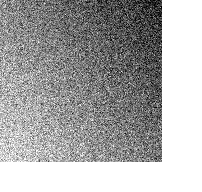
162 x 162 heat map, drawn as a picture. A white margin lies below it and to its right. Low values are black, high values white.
The halves do not mirror each other. The top right is the ninth with the lowest average. The bottom left is the ninth with the highest average. The field climbs toward the bottom left.
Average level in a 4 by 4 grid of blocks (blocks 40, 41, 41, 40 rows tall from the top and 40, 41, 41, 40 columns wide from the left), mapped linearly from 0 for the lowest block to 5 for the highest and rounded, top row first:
3 2 1 0
4 3 2 1
4 3 2 1
5 4 3 2
